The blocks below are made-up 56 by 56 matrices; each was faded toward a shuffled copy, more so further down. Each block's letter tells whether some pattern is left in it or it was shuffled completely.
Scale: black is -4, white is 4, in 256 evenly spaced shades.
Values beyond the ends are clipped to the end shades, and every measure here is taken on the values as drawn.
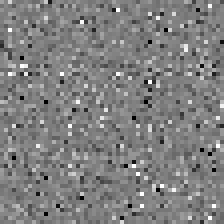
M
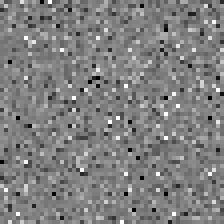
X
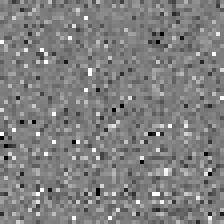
M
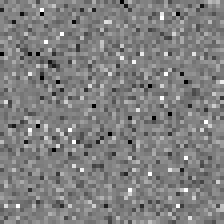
X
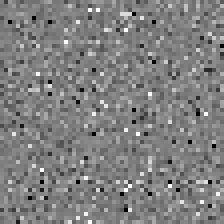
M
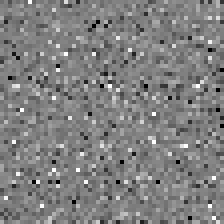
M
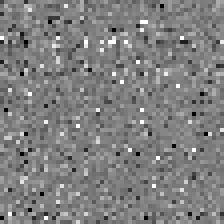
M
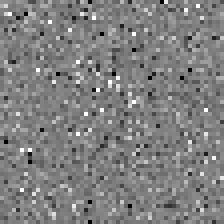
X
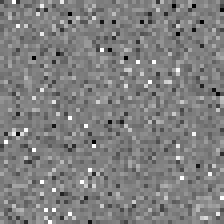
X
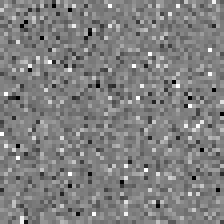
X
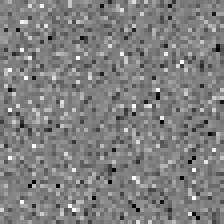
X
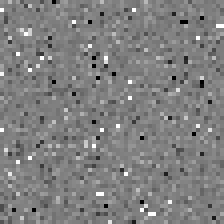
X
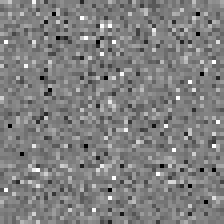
M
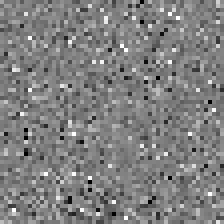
M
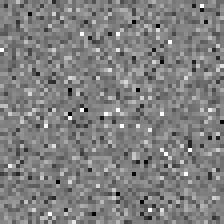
X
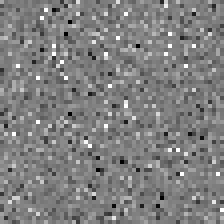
X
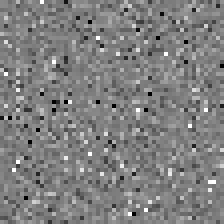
M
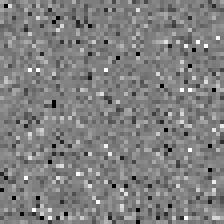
M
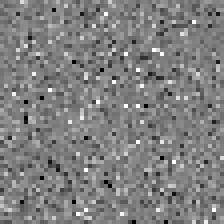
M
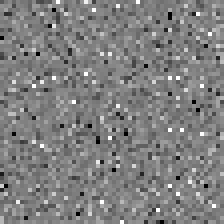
X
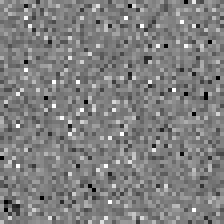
X
